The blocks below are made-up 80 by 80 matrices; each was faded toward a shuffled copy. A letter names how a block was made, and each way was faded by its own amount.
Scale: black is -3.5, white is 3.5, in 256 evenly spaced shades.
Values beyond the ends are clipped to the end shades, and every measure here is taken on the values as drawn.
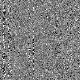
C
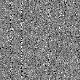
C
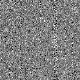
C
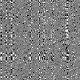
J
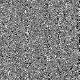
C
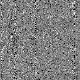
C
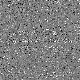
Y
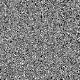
C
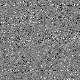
Y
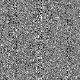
C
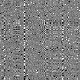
J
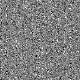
C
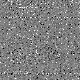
Y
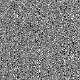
C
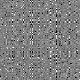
J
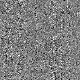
C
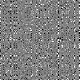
J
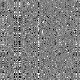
J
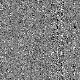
C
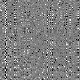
J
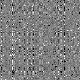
J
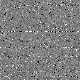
Y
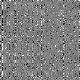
J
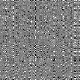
J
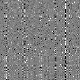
J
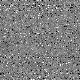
Y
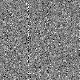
C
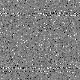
Y
